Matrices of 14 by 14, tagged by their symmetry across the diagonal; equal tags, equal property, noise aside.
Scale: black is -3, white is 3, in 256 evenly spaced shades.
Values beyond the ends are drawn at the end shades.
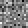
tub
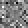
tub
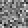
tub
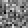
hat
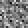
tub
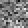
hat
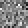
hat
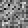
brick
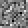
brick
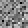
brick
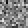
hat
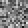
tub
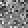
tub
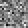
hat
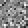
brick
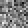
tub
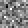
hat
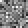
brick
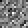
brick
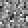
hat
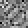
brick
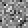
brick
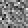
tub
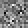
tub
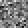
hat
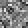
brick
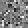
hat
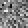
tub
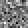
hat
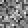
brick
